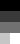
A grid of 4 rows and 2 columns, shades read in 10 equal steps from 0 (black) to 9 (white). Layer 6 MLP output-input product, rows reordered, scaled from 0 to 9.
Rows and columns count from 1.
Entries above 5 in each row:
0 0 0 2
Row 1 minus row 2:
-2 -2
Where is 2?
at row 2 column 1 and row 2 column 2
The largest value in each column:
7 9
